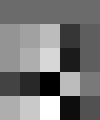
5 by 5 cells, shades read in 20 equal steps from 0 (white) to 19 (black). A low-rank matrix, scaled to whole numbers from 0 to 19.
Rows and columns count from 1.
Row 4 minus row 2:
6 9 14 -10 -2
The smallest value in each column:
6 4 0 5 10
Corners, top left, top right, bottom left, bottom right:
11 11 6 13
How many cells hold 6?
2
